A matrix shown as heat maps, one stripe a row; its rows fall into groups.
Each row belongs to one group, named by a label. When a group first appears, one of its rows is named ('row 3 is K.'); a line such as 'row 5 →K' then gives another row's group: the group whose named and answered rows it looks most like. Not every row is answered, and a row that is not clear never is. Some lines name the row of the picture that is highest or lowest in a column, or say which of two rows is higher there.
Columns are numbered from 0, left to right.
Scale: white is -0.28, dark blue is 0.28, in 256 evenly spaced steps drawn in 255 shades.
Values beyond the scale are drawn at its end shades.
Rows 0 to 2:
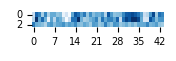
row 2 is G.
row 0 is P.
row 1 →P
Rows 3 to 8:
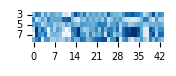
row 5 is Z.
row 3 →P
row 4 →G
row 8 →Z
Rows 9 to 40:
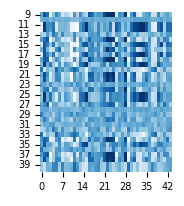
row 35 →P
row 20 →G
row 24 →Z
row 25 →P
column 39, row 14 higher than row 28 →Yes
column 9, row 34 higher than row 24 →No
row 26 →P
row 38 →Z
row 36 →G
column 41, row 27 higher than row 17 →Yes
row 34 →Z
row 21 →Z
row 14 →Z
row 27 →Z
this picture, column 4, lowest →34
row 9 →Z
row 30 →Z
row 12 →P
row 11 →P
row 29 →G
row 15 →P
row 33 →G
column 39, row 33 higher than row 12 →No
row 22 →Z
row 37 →Z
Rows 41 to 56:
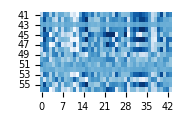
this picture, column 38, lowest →46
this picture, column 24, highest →45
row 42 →P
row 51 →G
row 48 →P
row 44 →P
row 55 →P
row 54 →G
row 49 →G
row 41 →P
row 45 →Z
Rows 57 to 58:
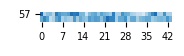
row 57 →G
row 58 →Z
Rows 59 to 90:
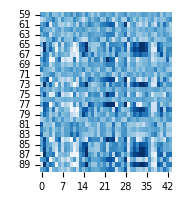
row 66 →P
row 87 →P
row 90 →Z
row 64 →G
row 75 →Z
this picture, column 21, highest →77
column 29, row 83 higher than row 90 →Yes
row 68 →Z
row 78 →P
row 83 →G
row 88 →Z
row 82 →G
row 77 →Z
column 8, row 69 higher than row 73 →No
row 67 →P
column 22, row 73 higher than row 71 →No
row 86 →P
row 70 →G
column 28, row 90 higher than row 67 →Yes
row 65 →P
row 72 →Z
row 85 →P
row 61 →Z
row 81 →G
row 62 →G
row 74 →G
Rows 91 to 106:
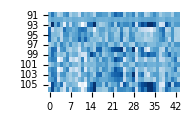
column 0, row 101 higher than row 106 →No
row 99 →P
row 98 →Z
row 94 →G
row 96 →G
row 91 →Z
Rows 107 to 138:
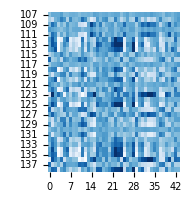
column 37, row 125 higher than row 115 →No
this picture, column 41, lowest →134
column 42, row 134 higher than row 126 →Yes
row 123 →P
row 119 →G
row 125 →Z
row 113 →Z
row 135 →Z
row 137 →G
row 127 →P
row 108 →G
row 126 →G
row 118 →Z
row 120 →Z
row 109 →P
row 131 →G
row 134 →Z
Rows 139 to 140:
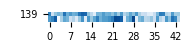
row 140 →Z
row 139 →G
